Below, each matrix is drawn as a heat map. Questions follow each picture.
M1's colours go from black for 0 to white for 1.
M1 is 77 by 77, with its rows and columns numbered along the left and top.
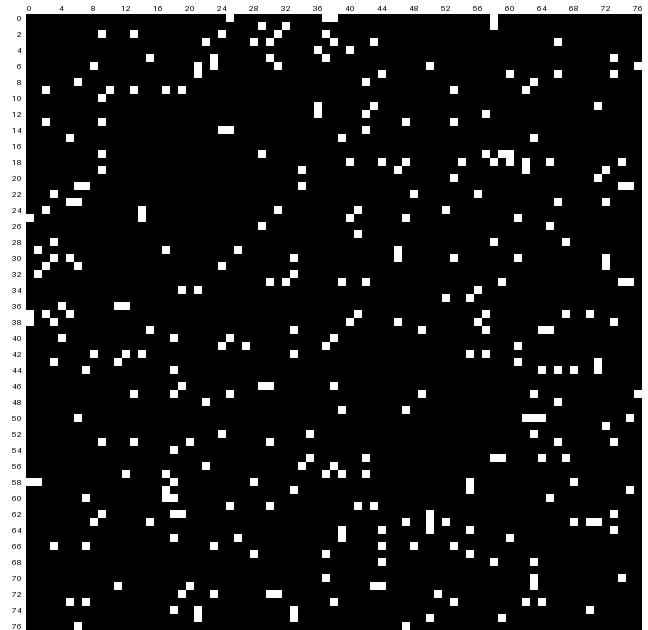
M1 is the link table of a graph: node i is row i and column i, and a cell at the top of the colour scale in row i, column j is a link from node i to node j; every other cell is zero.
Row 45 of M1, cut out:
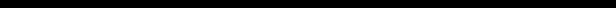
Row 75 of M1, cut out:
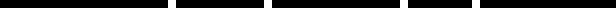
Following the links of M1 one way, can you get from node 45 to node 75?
no
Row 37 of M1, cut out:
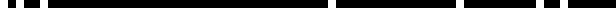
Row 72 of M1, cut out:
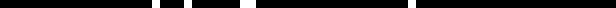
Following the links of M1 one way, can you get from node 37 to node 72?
yes
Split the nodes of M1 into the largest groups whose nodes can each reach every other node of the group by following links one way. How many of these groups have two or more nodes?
1
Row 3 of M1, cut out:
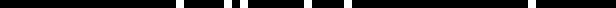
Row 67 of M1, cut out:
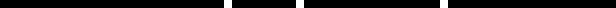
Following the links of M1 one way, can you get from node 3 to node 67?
yes
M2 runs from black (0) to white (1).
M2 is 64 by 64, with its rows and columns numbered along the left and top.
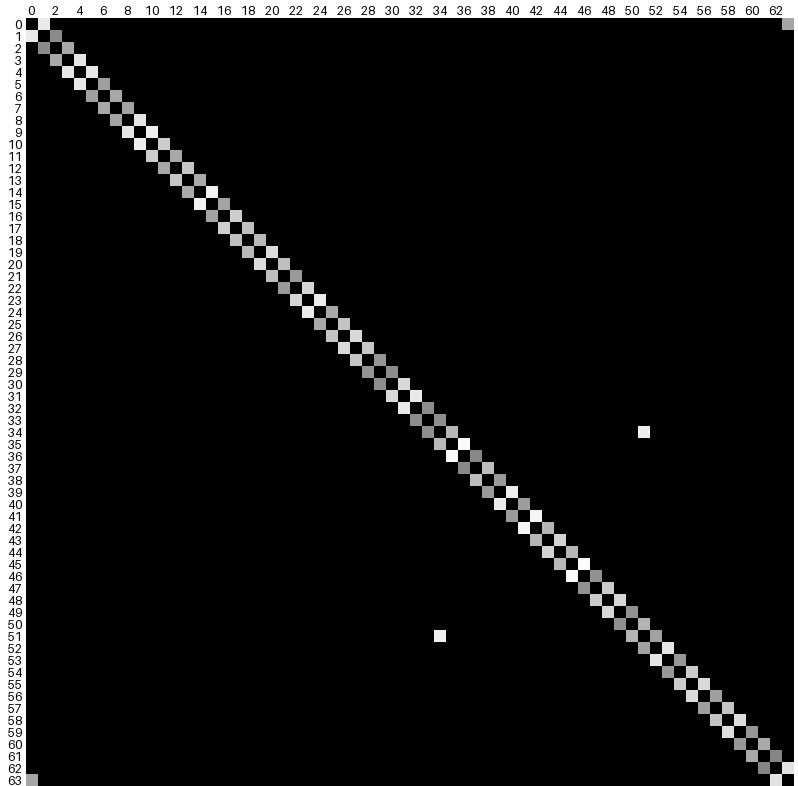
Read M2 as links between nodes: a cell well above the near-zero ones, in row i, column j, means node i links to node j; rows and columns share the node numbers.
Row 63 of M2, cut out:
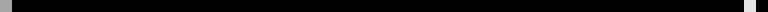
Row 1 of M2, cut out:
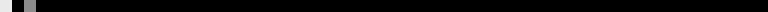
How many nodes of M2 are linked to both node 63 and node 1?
1
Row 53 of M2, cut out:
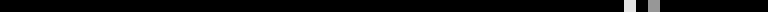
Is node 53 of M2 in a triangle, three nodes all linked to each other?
no
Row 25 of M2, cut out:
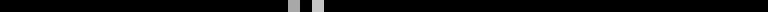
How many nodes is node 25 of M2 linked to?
2
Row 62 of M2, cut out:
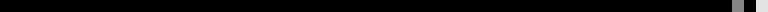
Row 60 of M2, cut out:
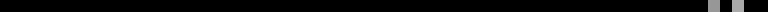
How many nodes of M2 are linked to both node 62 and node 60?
1
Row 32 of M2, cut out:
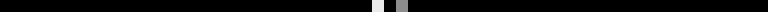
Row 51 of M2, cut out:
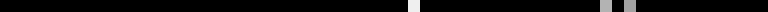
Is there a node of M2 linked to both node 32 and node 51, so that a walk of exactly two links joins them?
no
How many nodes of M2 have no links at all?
0
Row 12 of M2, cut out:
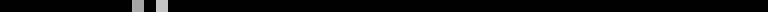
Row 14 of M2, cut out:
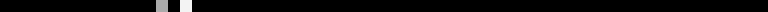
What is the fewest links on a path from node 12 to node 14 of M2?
2
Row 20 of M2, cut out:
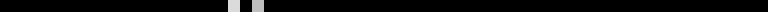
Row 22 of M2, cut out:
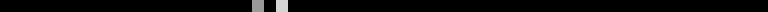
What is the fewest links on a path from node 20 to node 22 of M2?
2
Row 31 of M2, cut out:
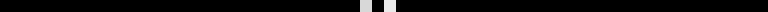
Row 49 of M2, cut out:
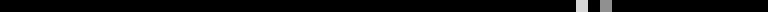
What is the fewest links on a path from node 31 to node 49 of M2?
6
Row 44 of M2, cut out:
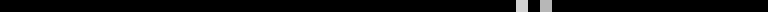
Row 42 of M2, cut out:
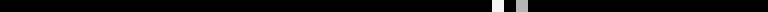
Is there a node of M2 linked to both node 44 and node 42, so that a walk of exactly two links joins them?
yes
